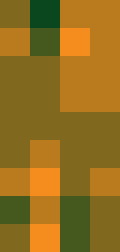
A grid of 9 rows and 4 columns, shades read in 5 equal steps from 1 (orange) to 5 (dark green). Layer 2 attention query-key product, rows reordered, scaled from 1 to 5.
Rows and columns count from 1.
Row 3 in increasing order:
2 2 3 3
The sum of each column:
26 24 24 22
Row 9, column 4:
3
